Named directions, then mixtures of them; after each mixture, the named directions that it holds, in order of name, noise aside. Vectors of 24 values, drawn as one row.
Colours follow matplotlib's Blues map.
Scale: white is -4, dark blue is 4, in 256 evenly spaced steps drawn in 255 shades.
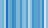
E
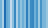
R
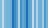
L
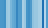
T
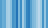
L, T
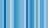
R, T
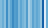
E, T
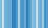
L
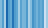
E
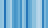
L, R, T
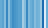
E, T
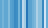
E, L, T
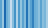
R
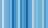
L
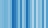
E, L, T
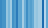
T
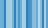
R, T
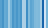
E, T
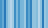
R, T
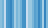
R, T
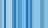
L, R, T
